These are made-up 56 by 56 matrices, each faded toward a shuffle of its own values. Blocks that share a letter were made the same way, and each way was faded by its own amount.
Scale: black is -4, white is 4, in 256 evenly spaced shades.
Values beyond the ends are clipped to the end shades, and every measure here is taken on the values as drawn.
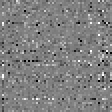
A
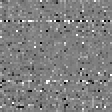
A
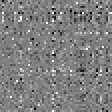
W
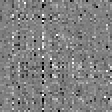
W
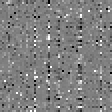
W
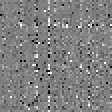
W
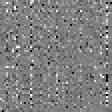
W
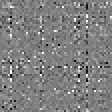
W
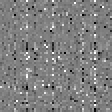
W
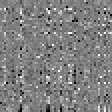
W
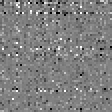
A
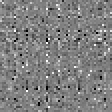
W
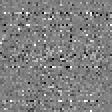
A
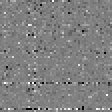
A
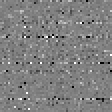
A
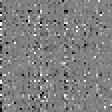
W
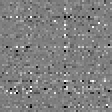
A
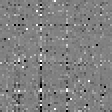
W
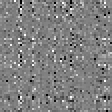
W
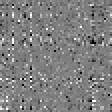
W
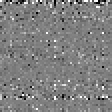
A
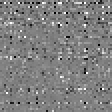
A
